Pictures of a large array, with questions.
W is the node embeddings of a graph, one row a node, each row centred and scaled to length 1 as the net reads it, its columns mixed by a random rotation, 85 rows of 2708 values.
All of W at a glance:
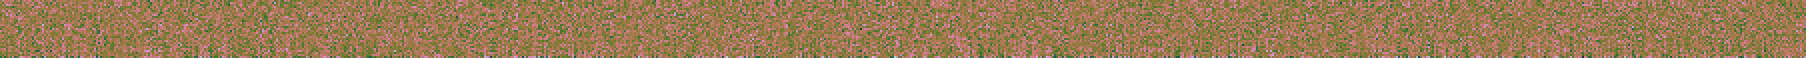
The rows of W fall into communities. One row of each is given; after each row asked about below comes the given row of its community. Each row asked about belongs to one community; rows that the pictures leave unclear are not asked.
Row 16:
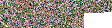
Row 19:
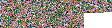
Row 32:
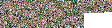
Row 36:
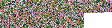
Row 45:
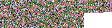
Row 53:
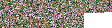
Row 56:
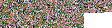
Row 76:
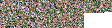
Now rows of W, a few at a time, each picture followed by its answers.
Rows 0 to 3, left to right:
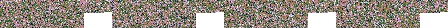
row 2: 36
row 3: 76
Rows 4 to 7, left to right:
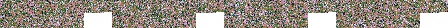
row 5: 32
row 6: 76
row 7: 36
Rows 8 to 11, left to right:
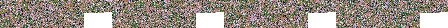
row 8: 36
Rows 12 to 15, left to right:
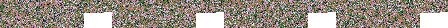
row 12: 56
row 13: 53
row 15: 32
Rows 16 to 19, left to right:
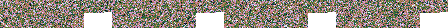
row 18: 56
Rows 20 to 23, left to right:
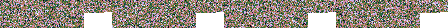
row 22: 36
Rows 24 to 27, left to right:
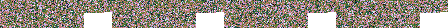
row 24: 19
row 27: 56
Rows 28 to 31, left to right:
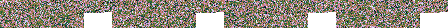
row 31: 32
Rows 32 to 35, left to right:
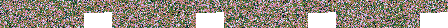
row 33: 19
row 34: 16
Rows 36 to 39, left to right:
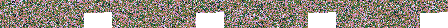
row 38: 53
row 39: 19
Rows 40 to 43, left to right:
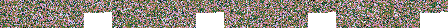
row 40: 36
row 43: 76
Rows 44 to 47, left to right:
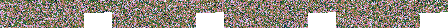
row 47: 56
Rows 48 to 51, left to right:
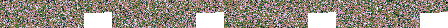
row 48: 32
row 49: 45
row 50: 53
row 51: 19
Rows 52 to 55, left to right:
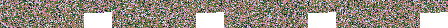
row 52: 16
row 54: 19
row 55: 53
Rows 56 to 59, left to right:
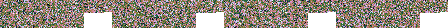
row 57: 32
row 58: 16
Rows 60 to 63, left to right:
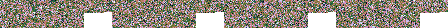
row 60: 53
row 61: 36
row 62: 56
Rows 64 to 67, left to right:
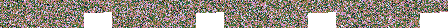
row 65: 32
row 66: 56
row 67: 16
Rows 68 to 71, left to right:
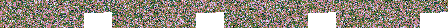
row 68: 16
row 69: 36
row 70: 32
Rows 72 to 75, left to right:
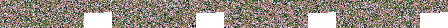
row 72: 45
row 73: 45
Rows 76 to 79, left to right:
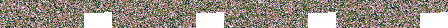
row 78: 16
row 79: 32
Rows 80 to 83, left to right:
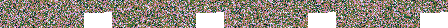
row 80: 56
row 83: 76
